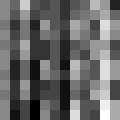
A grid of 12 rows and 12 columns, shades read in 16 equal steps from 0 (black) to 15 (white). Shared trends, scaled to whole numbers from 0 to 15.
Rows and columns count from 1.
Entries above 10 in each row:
2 0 1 1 0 1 2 1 1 1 2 2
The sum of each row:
76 76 81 79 68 69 77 76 65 65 72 74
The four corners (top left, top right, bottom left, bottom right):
8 2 8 10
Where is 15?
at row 12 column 11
